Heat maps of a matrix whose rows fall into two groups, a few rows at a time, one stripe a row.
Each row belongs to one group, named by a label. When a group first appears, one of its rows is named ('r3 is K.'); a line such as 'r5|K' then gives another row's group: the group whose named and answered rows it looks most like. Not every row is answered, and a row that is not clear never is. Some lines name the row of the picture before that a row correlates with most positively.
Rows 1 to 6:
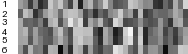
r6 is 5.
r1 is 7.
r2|5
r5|7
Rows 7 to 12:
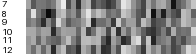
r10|7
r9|5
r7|5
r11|7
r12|5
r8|5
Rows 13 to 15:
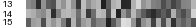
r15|5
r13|7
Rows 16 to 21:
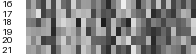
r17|5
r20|5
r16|5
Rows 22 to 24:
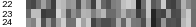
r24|5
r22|5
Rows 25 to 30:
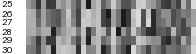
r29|7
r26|7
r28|7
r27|7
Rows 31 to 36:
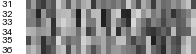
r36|5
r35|5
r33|7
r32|7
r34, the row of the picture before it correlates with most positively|28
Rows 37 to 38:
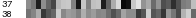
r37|7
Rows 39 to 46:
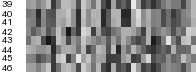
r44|7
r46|7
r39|7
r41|7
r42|5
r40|7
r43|5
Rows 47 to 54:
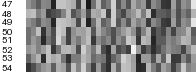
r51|5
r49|7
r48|7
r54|5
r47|7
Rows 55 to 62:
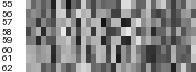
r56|5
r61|7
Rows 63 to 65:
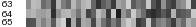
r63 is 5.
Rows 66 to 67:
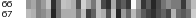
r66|7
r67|7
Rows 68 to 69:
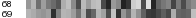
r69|7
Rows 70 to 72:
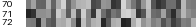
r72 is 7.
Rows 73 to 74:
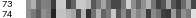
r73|5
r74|7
